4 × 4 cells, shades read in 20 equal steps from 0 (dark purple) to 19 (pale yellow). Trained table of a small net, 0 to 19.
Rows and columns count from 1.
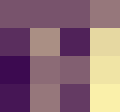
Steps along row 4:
up down up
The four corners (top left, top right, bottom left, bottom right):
6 9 1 19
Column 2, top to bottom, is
6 11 8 9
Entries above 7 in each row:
1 2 2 2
